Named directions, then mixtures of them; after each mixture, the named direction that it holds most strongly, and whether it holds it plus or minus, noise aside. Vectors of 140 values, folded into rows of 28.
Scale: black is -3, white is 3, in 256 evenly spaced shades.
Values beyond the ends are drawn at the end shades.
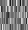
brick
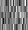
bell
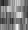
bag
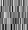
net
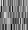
net, plus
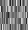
brick, plus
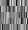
brick, minus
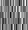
bell, plus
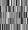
brick, minus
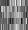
bag, plus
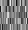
brick, minus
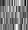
bell, minus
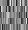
brick, minus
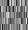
brick, minus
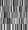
net, minus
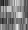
bag, plus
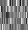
brick, plus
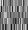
net, plus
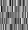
brick, plus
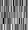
net, minus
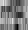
bag, minus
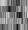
bag, minus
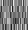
net, plus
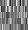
brick, plus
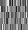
brick, plus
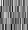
net, plus
